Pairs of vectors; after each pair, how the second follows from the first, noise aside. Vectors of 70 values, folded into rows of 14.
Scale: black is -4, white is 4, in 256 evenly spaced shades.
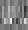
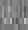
shrunk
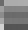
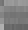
shrunk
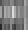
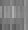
shrunk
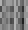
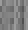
shrunk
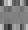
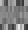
reversed
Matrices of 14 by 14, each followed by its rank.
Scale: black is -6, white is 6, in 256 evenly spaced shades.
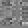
three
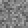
full rank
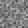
full rank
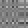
one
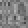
three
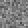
full rank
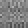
three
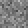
full rank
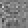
three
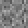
three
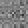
three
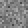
full rank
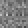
three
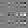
one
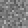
full rank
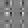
one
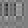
one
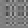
one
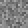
full rank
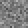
full rank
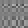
one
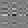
one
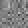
three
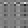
one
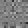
three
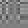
one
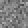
full rank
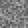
full rank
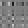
one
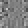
three
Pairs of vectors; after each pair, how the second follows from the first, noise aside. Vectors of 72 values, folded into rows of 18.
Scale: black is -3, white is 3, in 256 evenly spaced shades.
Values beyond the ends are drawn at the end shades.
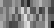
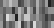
shuffled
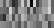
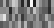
negated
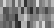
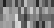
negated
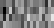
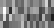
negated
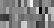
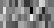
shuffled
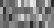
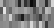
negated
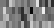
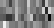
shuffled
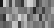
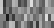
shuffled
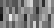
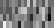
wrapped around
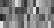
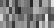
shuffled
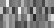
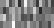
wrapped around
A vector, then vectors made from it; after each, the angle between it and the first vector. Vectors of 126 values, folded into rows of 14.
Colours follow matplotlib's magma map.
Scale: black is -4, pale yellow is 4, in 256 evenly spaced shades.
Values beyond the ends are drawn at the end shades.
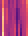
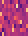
orthogonal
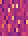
orthogonal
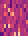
orthogonal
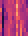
nearly opposite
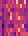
partly opposed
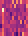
partly aligned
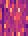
partly opposed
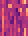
partly aligned
